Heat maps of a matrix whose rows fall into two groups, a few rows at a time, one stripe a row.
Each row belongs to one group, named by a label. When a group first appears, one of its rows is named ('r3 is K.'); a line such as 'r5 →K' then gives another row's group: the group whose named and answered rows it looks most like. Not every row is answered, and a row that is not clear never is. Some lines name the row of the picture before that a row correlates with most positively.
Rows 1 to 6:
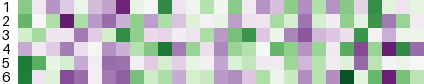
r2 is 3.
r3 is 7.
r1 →3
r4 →3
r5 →3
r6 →3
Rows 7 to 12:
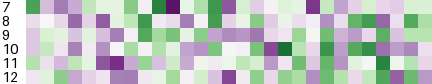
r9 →3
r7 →7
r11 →3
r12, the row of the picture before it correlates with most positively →4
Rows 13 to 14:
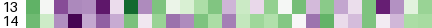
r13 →7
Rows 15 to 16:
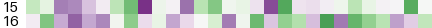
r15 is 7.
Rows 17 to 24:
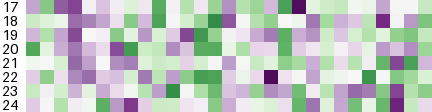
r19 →7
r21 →3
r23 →3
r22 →7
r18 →7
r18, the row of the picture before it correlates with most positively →16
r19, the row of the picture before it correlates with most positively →15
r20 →7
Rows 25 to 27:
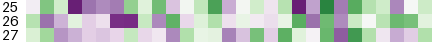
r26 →3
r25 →7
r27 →7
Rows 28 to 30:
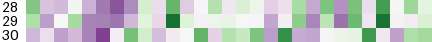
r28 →3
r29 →3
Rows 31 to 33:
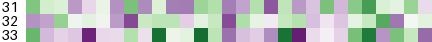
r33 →7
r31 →7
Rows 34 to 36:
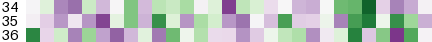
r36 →3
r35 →7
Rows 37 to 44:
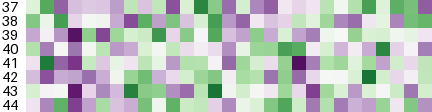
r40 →3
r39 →7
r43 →7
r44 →3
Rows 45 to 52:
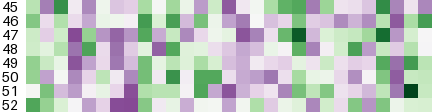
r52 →3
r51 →3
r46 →3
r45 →3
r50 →3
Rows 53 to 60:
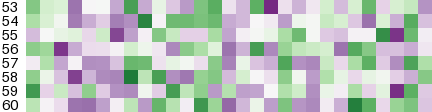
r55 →3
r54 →3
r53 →7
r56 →7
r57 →7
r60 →7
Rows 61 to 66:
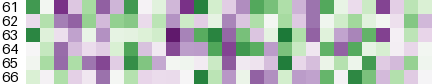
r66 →7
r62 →7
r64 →7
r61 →7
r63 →7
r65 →7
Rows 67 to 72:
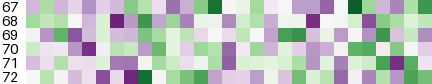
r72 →3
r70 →7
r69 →3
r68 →3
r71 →3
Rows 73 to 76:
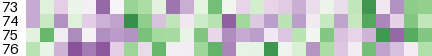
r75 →3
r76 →7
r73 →7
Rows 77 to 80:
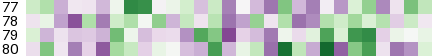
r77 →7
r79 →7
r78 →7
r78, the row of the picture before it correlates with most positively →73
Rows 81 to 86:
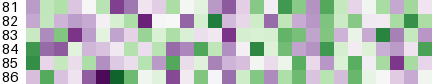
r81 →3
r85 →3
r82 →7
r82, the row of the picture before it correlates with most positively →79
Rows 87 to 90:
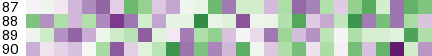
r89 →7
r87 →7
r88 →3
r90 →3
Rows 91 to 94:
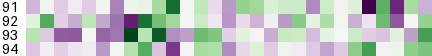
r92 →3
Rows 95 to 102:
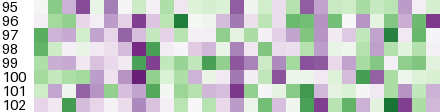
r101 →3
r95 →7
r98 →3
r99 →7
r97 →3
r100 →3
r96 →3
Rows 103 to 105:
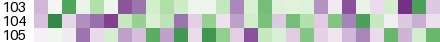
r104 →7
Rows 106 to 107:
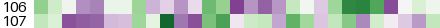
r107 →7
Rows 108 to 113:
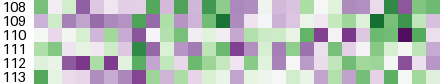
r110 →3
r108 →3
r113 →3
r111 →7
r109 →7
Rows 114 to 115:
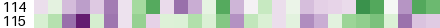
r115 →7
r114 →7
